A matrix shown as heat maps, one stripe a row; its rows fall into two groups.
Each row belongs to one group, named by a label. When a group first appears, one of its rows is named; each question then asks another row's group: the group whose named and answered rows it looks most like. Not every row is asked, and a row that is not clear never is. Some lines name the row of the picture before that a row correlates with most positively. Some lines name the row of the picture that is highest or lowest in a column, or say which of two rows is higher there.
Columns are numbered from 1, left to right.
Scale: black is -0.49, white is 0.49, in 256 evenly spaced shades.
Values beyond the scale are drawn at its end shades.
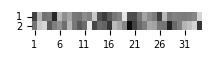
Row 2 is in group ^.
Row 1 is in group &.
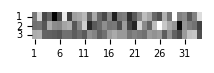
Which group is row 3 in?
^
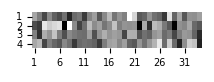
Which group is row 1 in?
^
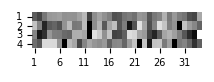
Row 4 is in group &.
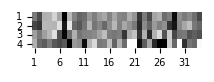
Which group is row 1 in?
&
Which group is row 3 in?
&
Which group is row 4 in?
^
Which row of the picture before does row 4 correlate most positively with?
3
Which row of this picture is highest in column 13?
4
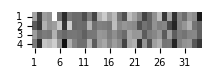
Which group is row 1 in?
&
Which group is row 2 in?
&
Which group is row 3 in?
&
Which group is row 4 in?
&
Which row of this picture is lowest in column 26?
2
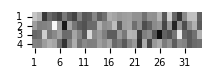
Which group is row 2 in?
&
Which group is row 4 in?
&
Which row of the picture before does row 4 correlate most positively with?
4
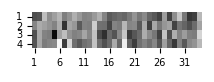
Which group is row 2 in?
&
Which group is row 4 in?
&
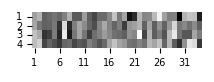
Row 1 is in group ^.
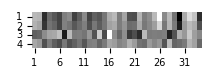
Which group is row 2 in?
^
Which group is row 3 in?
&
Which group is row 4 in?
^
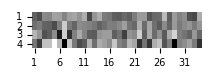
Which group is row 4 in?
&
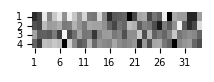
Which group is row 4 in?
&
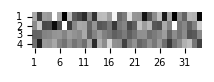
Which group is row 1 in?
&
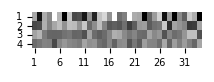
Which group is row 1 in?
&
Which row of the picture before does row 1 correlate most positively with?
1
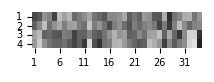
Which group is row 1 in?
&
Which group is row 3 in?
^
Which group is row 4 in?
^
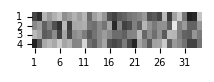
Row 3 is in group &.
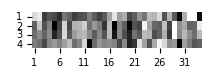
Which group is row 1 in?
^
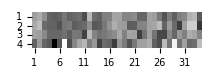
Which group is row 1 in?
^
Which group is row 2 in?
^
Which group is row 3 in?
^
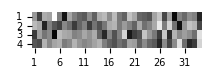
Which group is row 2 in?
^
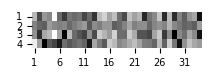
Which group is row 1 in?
&
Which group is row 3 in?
&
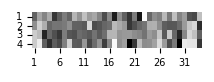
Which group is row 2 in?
^
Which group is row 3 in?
^
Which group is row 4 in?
^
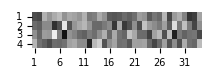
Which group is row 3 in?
&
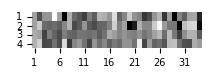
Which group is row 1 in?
&
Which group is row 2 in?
^
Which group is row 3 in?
^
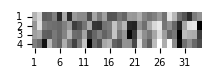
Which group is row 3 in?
^
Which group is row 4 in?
^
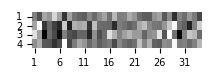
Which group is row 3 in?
^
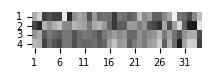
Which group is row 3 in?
^
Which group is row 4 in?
^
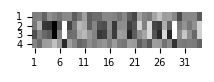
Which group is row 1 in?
^
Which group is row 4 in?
&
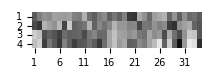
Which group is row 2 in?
&
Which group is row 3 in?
^
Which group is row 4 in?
^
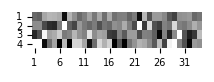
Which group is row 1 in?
&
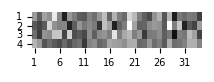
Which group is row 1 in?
&
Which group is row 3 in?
&
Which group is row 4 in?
^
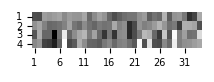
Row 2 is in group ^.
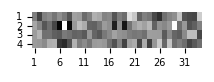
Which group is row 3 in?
^
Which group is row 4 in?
&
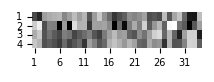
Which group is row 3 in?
^
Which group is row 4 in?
^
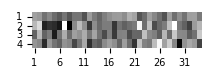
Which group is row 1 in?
^
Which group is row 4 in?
^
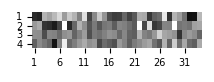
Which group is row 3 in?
^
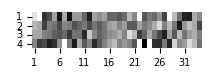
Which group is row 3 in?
^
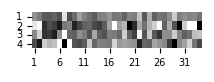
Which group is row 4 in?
&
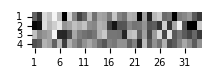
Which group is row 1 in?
&
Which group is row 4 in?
&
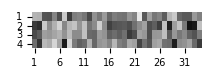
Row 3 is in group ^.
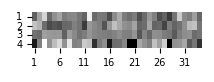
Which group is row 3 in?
&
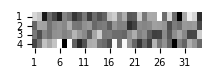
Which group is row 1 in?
^
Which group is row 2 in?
^
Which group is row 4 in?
&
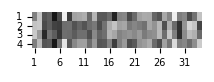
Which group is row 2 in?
^
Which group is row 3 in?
^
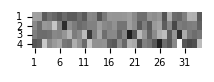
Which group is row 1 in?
^
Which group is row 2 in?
&
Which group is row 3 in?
^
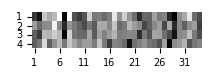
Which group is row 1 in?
&
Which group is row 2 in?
&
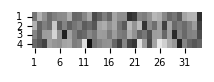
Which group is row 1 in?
^
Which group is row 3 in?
&
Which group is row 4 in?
^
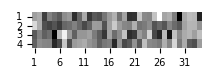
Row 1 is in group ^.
